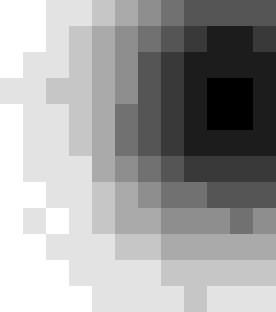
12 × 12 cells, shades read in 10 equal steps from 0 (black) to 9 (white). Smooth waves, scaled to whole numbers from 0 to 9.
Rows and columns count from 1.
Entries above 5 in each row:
6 5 5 5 5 5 5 6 7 12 12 12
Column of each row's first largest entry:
1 1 1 1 1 1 1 1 1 1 1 1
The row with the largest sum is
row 12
